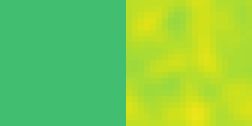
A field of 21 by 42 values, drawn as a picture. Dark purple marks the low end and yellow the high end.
It is made of 1 by 2 panels. Panel 1,1: high, flat. Panel 1,2: very high, blotchy, faint in contrast.
